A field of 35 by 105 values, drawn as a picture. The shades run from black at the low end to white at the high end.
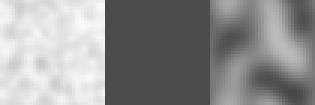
The table splits into one row of 3 panels. Panel 1,1: very high, blotchy, faint in contrast. Panel 1,2: low, flat. Panel 1,3: middling, smooth, strong in contrast.
